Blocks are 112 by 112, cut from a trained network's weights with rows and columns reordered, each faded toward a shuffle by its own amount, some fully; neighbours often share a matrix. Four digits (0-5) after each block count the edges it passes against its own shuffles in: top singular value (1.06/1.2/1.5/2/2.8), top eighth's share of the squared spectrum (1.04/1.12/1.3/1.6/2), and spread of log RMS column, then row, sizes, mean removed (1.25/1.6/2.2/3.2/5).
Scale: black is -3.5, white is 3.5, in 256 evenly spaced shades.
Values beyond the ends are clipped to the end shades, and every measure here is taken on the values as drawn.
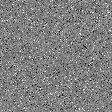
0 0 0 0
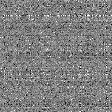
4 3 2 2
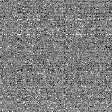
4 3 2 2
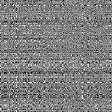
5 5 3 3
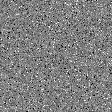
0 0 0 0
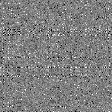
4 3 2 2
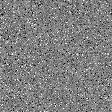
0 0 0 0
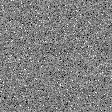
0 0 0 0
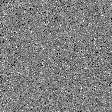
1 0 0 0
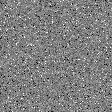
0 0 0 0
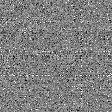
3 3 1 1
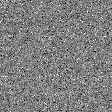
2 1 0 0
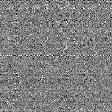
4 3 2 2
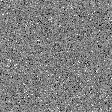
1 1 0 0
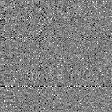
4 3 2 2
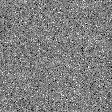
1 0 0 0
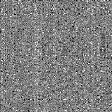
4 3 1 2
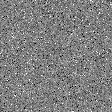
1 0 0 0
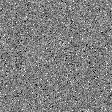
1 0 0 0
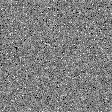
1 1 0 0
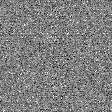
2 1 1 0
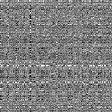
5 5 3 3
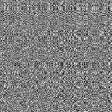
5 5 3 3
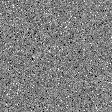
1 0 0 0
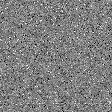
1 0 0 0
